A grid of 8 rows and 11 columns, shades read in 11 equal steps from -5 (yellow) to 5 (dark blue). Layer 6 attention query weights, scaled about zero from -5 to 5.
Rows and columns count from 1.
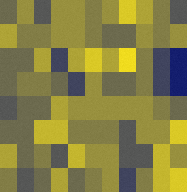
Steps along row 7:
up down up down up same up same down up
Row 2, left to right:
-2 0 0 -1 -1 0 1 1 -1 0 -1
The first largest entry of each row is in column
3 7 11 11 1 8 4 8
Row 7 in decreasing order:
2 2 2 1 0 -1 -1 -1 -2 -3 -3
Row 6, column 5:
0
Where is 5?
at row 3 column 11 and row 4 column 11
